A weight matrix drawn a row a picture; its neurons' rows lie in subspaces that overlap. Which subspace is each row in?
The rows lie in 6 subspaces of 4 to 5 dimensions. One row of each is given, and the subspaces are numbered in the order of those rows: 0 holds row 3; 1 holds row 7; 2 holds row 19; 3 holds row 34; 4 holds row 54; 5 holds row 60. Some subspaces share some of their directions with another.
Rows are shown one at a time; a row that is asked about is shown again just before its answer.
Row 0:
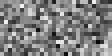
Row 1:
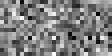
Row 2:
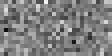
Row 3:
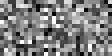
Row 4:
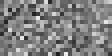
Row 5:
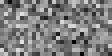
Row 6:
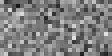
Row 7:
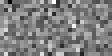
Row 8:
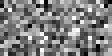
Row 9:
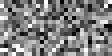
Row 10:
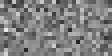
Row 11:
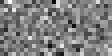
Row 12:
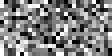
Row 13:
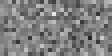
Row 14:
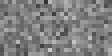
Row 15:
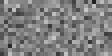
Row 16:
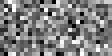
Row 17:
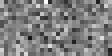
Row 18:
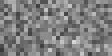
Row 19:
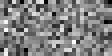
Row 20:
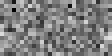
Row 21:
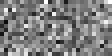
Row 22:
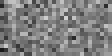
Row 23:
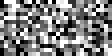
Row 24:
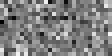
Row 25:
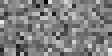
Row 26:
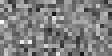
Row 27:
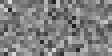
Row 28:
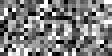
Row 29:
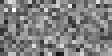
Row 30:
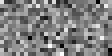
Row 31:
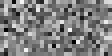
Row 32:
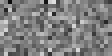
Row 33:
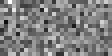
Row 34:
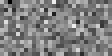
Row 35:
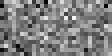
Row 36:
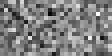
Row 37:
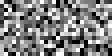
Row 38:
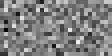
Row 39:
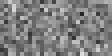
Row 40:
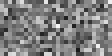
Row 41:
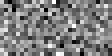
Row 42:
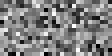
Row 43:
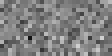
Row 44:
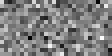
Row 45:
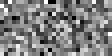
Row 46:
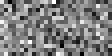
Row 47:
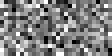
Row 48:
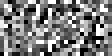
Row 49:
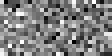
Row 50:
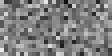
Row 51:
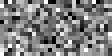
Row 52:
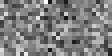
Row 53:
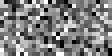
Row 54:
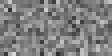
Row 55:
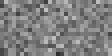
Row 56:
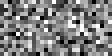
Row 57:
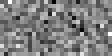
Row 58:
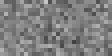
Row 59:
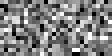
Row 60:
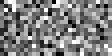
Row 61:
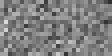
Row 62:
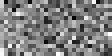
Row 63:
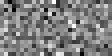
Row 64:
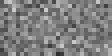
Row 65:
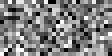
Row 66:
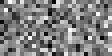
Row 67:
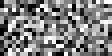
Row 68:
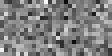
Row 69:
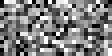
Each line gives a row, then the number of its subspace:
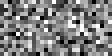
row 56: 3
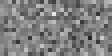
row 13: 5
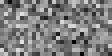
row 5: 3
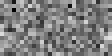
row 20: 2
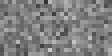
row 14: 5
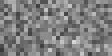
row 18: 5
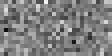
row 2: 2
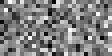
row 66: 5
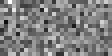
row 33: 3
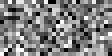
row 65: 1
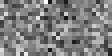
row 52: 2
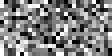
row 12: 1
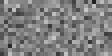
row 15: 3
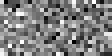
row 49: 3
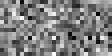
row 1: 5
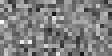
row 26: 0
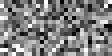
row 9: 4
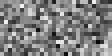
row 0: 3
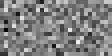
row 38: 2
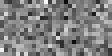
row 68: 1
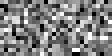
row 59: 2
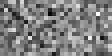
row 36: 5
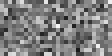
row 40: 0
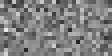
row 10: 2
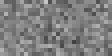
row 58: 0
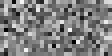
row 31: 2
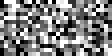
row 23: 0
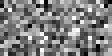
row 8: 4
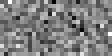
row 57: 3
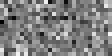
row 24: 0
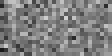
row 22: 4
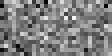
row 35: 4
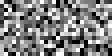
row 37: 4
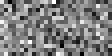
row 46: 0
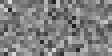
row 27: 4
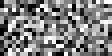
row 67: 3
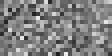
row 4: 1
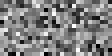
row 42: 0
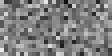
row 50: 1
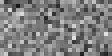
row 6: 3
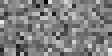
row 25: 0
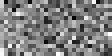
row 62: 3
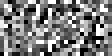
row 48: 2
